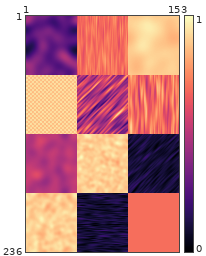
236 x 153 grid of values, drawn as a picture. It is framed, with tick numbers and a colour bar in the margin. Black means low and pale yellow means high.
The table splits into 4 rows of 3 panels. Panel 1,1: low, smooth. Panel 1,2: high, streaked downward, faint in contrast. Panel 1,3: very high, smooth, faint in contrast. Panel 2,1: very high, checkered, faint in contrast. Panel 2,2: middling, slanting up to the right, strong in contrast. Panel 2,3: high, streaked downward. Panel 3,1: middling, smooth, faint in contrast. Panel 3,2: very high, blotchy, faint in contrast. Panel 3,3: very low, slanting up to the right, faint in contrast. Panel 4,1: very high, blotchy, faint in contrast. Panel 4,2: very low, streaked across, faint in contrast. Panel 4,3: high, flat.
